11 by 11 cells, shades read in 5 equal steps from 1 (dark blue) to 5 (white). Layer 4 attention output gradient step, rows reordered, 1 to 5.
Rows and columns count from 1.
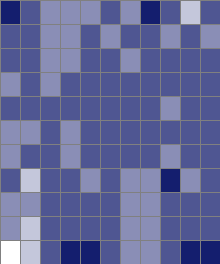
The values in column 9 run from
1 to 3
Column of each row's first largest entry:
10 3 3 1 9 1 1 2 1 2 1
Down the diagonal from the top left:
1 2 3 2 2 2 2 3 2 2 1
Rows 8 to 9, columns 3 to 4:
2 2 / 2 2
